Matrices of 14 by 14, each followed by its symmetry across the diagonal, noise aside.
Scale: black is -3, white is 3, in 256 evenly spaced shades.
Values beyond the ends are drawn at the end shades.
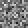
symmetric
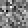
antisymmetric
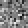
antisymmetric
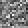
neither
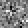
antisymmetric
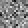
symmetric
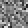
antisymmetric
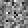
neither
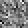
antisymmetric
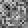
symmetric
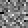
neither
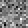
neither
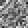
symmetric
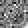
symmetric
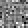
antisymmetric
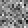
neither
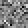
neither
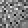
symmetric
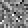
antisymmetric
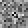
symmetric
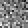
antisymmetric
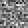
neither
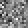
neither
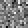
neither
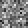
neither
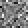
antisymmetric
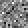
symmetric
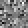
antisymmetric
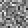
symmetric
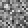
symmetric
